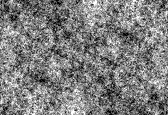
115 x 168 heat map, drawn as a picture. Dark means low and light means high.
There are no regular stripes. The values follow a bell shape. There is no seam. No single row or column stands out from its neighbours. There is no overall slope. A half turn leaves it unchanged.
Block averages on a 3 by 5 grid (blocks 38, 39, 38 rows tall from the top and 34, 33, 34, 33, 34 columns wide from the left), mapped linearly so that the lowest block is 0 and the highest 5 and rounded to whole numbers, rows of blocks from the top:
20545 | 43234 | 54502
